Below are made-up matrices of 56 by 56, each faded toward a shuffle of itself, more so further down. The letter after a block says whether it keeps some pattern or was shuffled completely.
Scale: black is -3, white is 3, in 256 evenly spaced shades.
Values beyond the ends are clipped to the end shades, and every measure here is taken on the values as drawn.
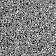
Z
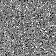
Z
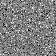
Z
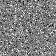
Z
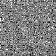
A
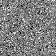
Z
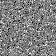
Z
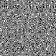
A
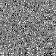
A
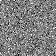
Z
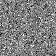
Z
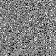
A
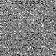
A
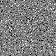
A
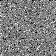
Z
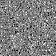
A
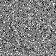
Z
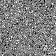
Z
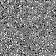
A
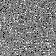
A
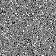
A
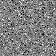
A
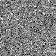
A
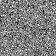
Z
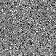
A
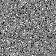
A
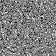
A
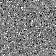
Z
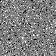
A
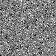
Z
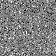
A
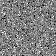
Z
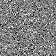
A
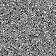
Z
